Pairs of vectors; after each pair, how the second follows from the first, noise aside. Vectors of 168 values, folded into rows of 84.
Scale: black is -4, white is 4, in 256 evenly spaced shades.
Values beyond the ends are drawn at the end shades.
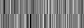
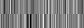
copied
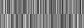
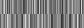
copied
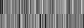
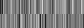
copied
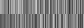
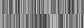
sign-scrambled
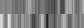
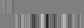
partly zeroed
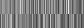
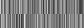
shuffled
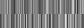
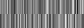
copied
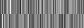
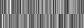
copied
